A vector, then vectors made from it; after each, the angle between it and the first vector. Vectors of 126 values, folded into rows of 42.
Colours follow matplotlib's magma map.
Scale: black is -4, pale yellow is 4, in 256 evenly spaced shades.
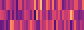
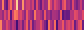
partly opposed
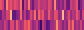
orthogonal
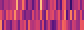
orthogonal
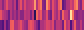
nearly parallel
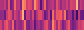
orthogonal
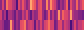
partly aligned
